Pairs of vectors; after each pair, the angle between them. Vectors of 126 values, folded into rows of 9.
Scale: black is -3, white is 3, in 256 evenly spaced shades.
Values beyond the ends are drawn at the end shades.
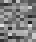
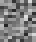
orthogonal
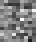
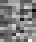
nearly opposite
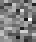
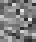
nearly parallel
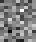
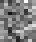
partly aligned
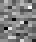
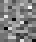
nearly parallel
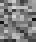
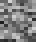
nearly parallel
